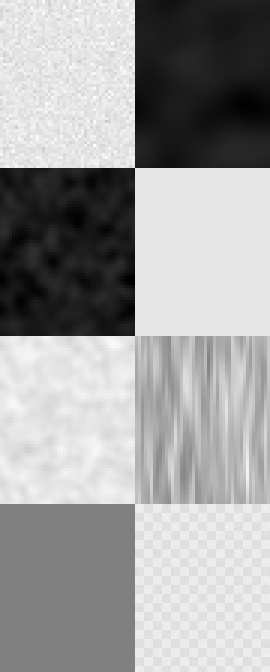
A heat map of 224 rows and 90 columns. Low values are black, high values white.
It is made of 4 by 2 panels. Panel 1,1: very high, fine-grained, faint in contrast. Panel 1,2: very low, smooth, faint in contrast. Panel 2,1: very low, blotchy, faint in contrast. Panel 2,2: very high, flat. Panel 3,1: very high, blotchy, faint in contrast. Panel 3,2: high, streaked downward. Panel 4,1: middling, flat. Panel 4,2: very high, checkered, faint in contrast.
